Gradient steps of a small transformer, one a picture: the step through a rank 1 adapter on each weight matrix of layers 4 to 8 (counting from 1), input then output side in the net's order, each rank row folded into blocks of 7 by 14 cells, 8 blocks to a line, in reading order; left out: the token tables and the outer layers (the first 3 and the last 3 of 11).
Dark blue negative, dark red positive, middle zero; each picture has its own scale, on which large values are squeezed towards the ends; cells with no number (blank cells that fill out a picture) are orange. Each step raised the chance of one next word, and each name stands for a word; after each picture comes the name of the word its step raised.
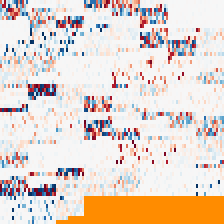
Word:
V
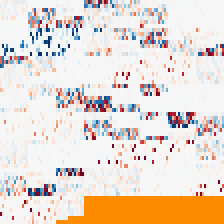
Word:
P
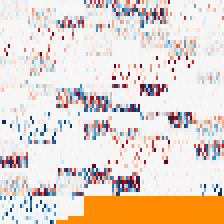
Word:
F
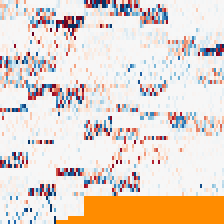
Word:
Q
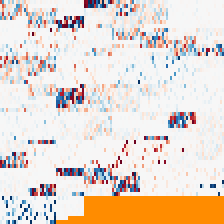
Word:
Q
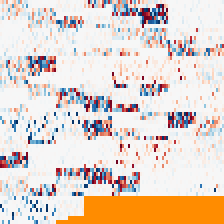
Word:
F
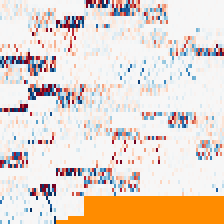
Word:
Q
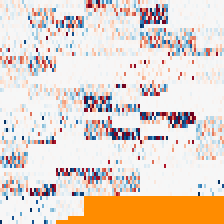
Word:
F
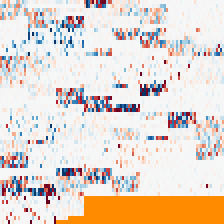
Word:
P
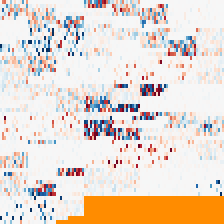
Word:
V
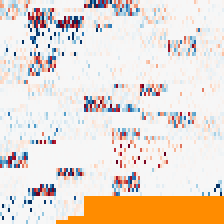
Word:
V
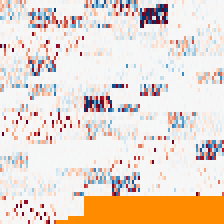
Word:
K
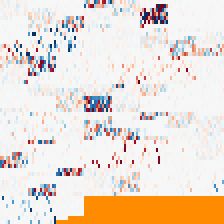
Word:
V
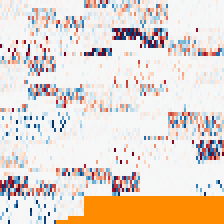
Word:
F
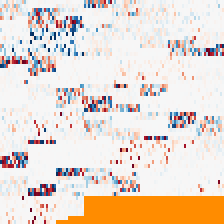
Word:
P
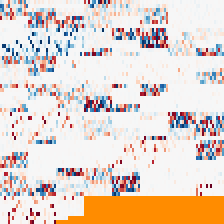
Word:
P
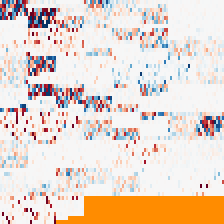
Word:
K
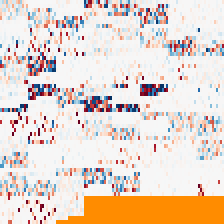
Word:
K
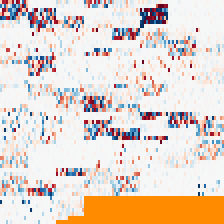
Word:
F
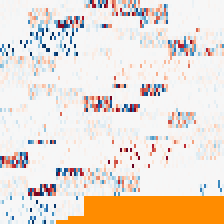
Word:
V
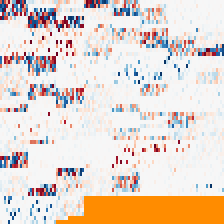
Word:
Q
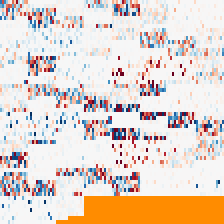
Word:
F
